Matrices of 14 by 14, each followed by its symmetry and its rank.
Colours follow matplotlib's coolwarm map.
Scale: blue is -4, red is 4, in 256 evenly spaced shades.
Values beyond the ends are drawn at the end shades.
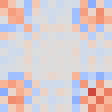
symmetric, rank two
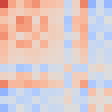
symmetric, rank two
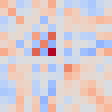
symmetric, rank three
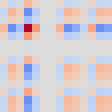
symmetric, rank one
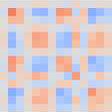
symmetric, rank two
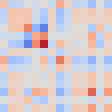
symmetric, rank two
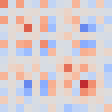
symmetric, rank three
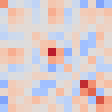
symmetric, rank three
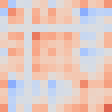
symmetric, rank two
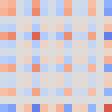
symmetric, rank one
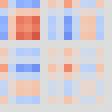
symmetric, rank one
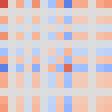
symmetric, rank one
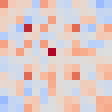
symmetric, rank three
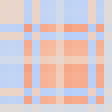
symmetric, rank one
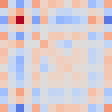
symmetric, rank two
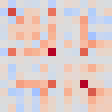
symmetric, rank three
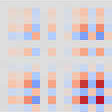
symmetric, rank one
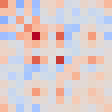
symmetric, rank three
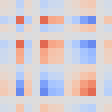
symmetric, rank one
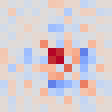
symmetric, rank three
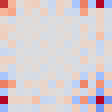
symmetric, rank two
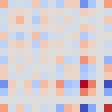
symmetric, rank two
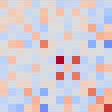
symmetric, rank three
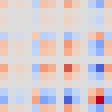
symmetric, rank one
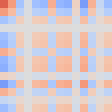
symmetric, rank one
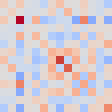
symmetric, rank three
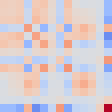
symmetric, rank two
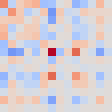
symmetric, rank two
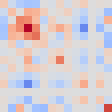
symmetric, rank three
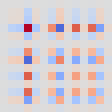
symmetric, rank one
